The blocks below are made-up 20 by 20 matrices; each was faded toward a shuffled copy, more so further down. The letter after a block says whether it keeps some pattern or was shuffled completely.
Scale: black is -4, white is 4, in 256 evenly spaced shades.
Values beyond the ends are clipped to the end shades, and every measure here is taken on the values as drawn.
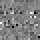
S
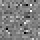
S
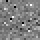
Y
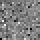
Y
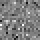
S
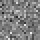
Y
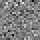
Y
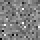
Y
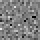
Y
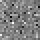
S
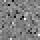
Y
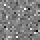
Y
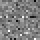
S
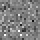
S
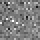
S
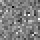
S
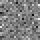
Y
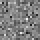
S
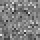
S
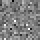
Y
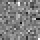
S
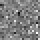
S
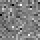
S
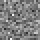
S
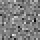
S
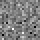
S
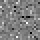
Y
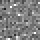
Y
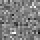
Y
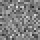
Y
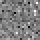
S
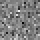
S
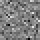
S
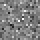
Y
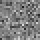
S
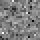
Y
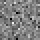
Y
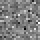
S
